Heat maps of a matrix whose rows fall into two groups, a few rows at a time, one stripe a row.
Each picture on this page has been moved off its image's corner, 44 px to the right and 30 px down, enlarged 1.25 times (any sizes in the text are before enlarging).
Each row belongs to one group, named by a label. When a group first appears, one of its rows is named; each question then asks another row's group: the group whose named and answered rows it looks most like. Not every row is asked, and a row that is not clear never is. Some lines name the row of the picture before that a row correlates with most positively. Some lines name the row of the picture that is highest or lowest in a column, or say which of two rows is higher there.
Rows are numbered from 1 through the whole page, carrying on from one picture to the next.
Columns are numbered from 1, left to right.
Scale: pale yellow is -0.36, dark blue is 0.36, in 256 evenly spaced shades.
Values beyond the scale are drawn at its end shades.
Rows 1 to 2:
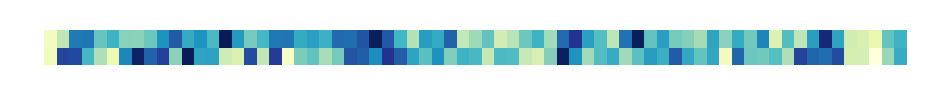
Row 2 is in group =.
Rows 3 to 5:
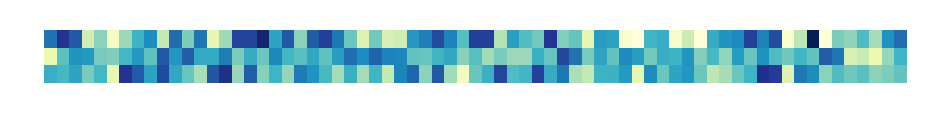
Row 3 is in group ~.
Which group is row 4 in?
=
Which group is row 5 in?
=
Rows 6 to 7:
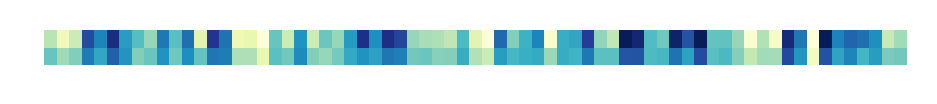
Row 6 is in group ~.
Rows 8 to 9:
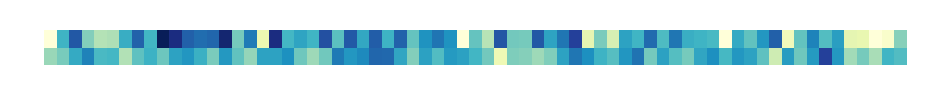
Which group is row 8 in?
=
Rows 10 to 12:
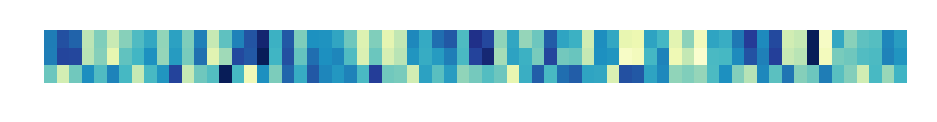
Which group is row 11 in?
~
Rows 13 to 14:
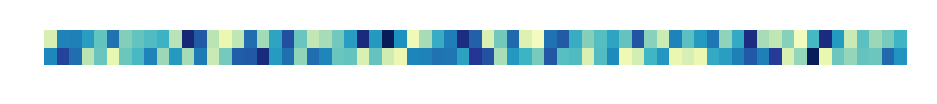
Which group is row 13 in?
=
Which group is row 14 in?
~
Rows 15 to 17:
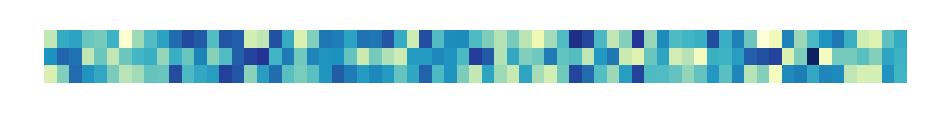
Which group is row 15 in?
=
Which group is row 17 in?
=
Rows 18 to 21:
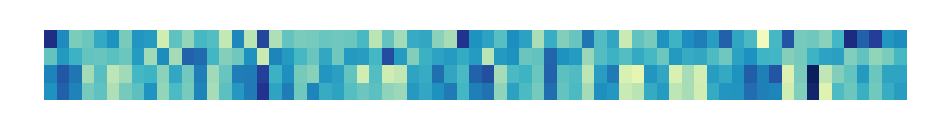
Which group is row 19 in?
=
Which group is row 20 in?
~
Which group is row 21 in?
~
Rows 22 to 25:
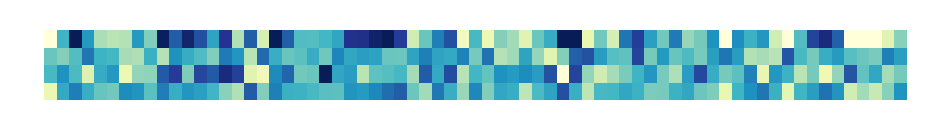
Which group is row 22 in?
=
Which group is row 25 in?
=
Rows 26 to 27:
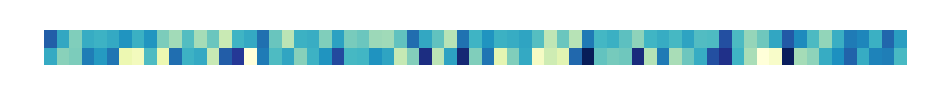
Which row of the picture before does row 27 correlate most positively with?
23
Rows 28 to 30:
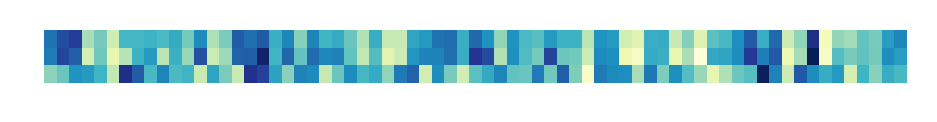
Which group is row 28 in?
~
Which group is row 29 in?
~
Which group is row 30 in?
=
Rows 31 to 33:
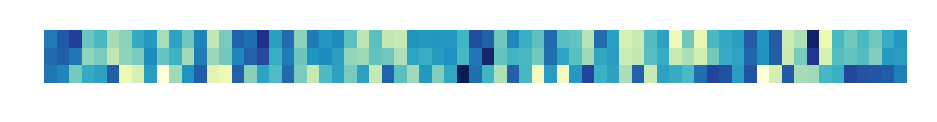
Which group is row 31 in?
~
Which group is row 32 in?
~
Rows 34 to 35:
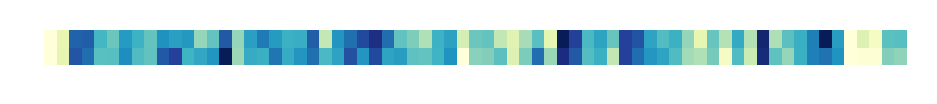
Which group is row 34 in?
=
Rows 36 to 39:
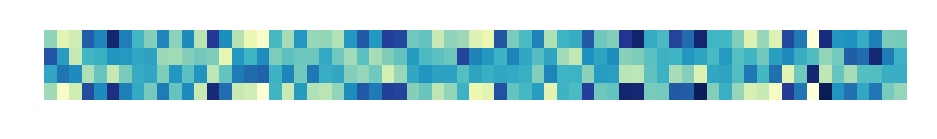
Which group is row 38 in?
~
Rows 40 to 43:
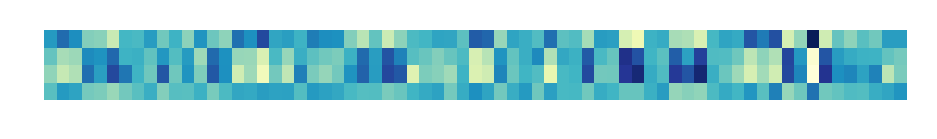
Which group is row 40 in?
~
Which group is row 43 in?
~
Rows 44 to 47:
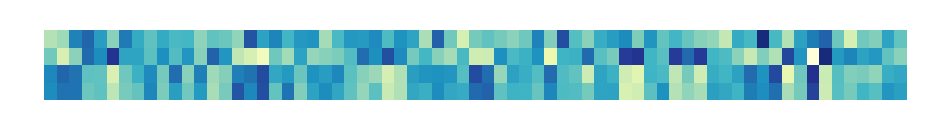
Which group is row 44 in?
=
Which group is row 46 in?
~
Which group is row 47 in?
~
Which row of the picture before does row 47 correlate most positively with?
40
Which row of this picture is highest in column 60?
45
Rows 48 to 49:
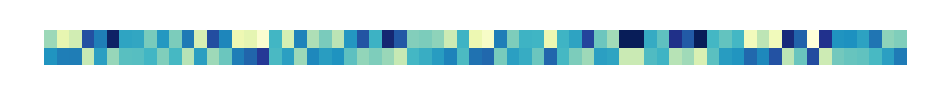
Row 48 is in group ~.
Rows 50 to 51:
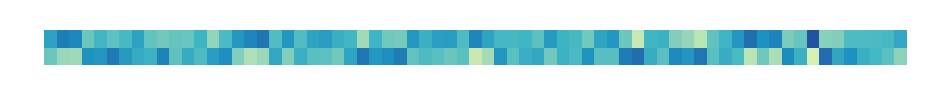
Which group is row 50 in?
~
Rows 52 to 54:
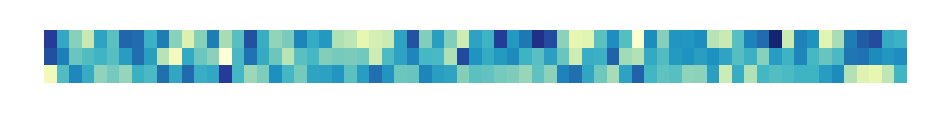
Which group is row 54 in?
=
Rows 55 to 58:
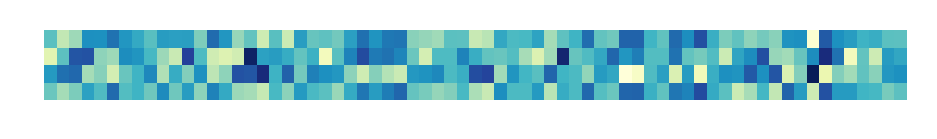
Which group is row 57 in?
~
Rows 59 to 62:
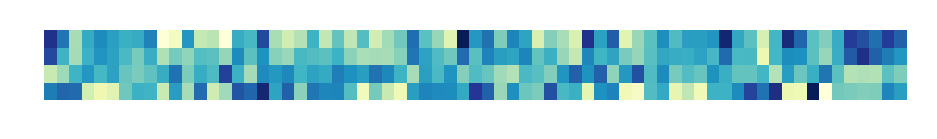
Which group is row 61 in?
=
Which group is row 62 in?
~
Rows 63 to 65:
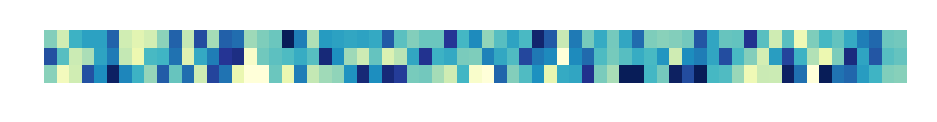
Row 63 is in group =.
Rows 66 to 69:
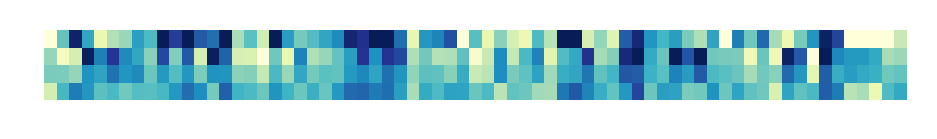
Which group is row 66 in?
=
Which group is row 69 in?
=
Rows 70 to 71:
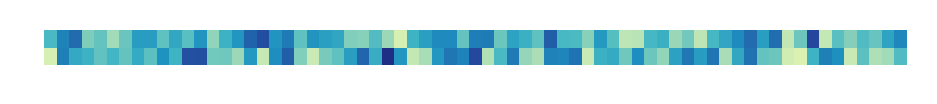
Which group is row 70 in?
~
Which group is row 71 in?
=
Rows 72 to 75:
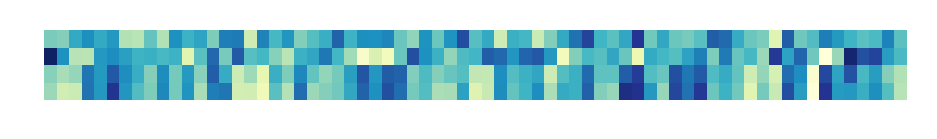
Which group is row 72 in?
=
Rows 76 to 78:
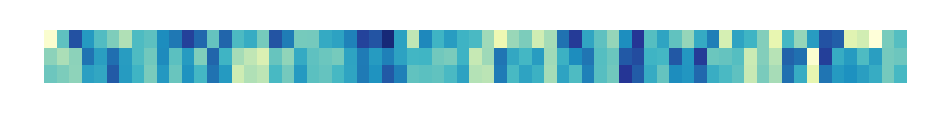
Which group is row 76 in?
=
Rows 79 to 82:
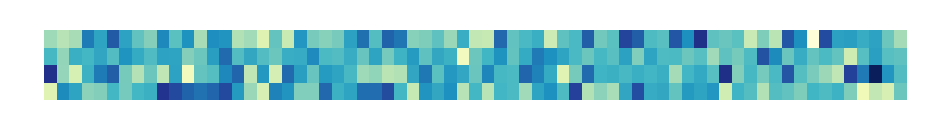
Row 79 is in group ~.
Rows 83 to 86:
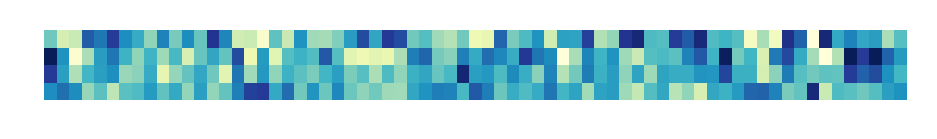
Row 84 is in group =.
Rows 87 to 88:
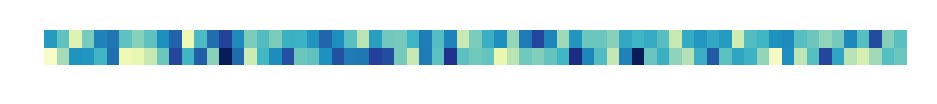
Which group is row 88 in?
=
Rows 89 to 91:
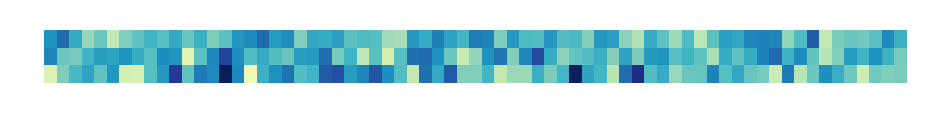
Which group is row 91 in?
=
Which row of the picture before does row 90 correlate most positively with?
87
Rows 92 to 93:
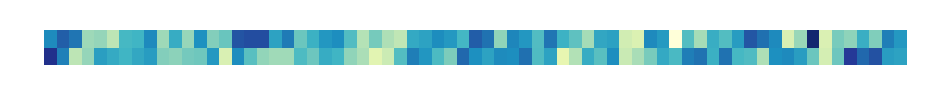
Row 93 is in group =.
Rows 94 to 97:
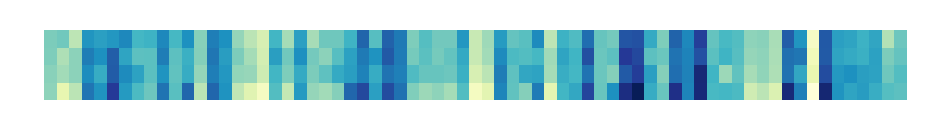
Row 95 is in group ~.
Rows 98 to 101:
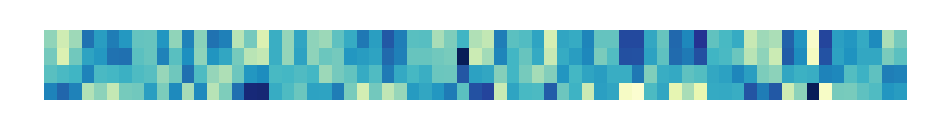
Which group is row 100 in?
=
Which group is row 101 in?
~
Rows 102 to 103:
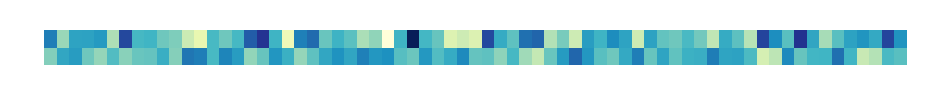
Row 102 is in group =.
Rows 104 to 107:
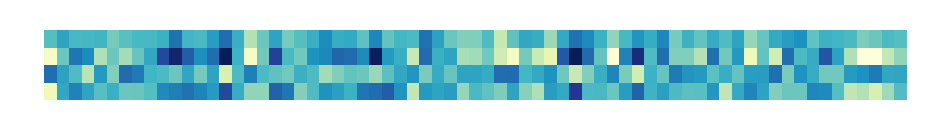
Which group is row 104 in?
=
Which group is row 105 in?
=
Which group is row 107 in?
=
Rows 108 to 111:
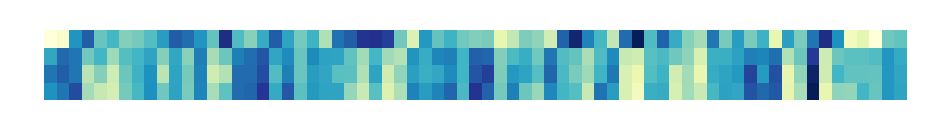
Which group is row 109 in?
~
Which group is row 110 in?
~
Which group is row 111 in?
~
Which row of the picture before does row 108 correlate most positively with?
105
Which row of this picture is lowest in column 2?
108
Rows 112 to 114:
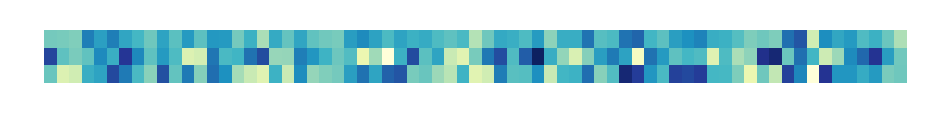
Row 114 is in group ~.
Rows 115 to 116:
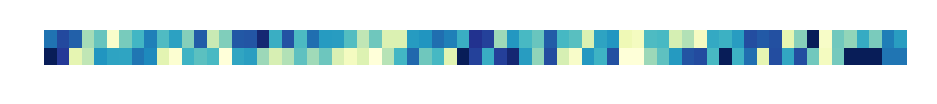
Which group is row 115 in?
~
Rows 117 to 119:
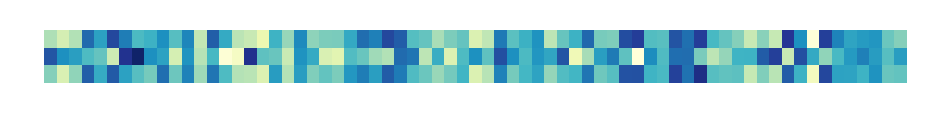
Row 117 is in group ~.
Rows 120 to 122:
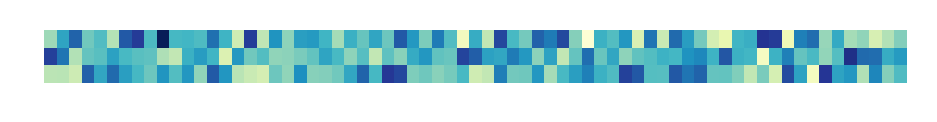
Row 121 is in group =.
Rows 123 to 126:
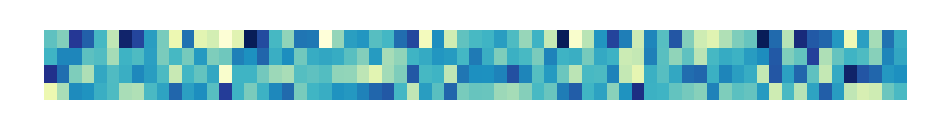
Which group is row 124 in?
~
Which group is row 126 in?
=
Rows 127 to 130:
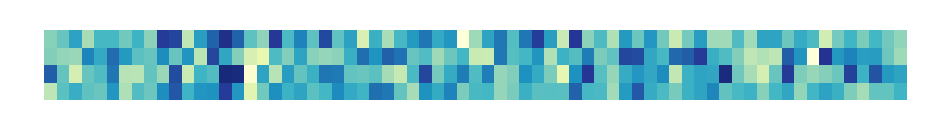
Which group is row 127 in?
=
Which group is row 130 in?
=
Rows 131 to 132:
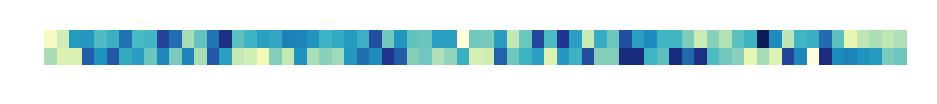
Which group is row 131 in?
=
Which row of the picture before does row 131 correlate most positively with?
127
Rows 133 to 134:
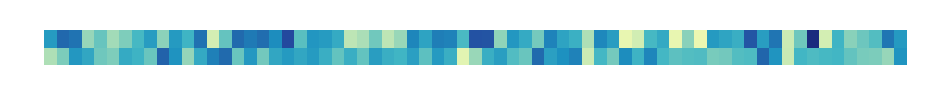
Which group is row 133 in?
~
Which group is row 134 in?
=
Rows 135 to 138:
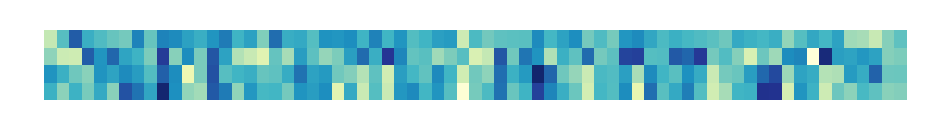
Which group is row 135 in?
=
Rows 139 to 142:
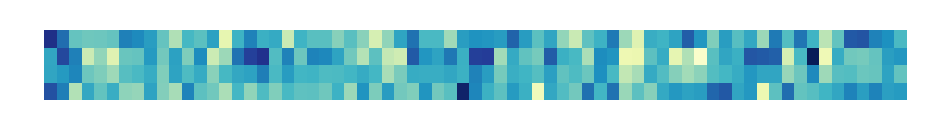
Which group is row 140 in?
~
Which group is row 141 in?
~
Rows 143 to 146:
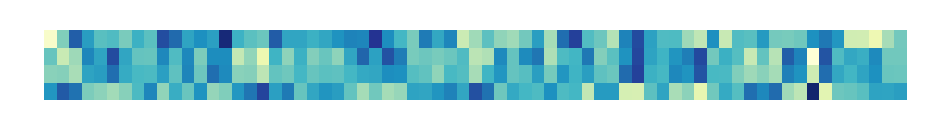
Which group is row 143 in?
=
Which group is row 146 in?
~
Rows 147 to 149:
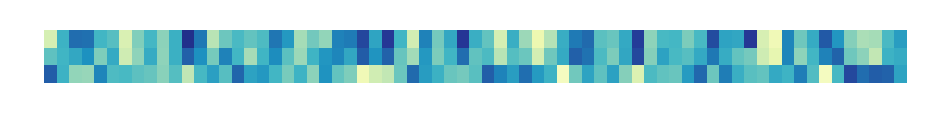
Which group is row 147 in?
=
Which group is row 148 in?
=
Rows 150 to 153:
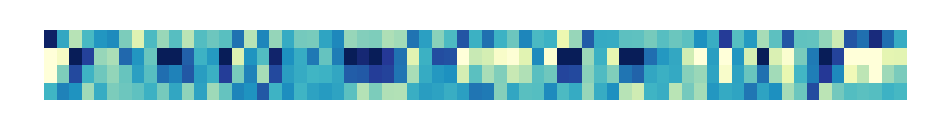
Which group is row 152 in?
=
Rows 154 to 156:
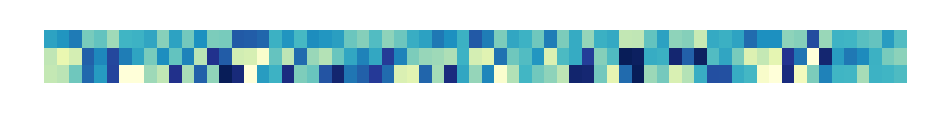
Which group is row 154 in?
~
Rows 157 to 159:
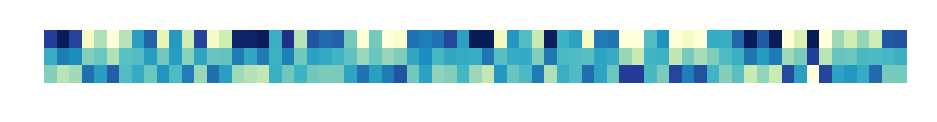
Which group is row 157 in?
~
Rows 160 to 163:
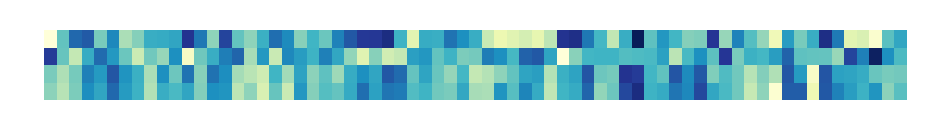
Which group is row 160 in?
=
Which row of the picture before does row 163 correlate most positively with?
159
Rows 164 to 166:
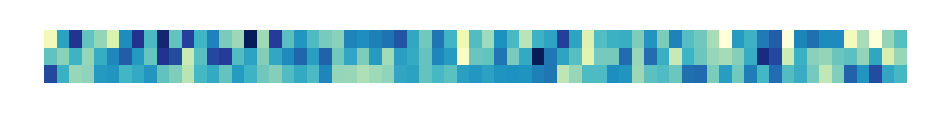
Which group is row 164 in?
=
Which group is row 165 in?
=
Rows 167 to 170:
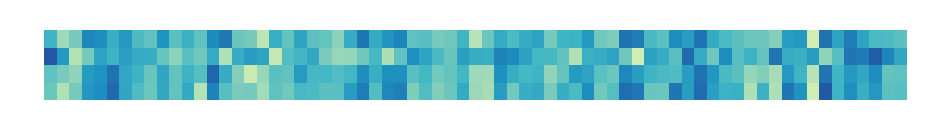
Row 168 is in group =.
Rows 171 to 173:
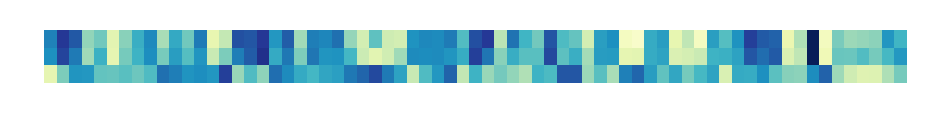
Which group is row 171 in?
~
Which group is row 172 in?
~
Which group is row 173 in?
=
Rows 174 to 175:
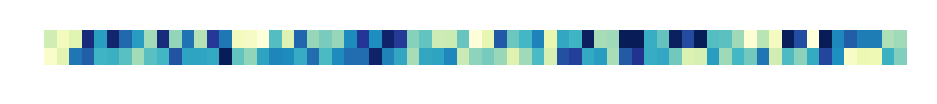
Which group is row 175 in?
=
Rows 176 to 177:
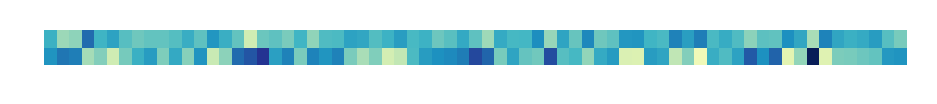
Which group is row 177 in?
~
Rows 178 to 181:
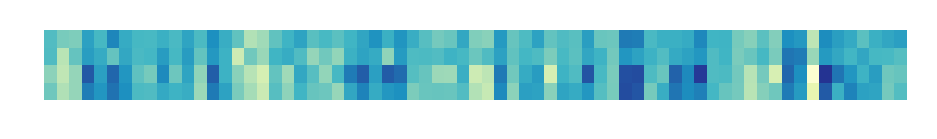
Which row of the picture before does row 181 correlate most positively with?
176
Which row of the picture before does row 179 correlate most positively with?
176
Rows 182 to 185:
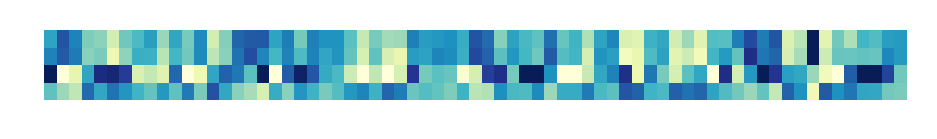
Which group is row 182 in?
~
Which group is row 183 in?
~
